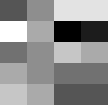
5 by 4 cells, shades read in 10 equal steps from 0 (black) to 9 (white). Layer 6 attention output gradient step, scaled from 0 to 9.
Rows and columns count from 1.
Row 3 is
4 5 7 6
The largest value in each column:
9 6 8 8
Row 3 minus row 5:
-3 -1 4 3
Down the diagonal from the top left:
3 6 7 4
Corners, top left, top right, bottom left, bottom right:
3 8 7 3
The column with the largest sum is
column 1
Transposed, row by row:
3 9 4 6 7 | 5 6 5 5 6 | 8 0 7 4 3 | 8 1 6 4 3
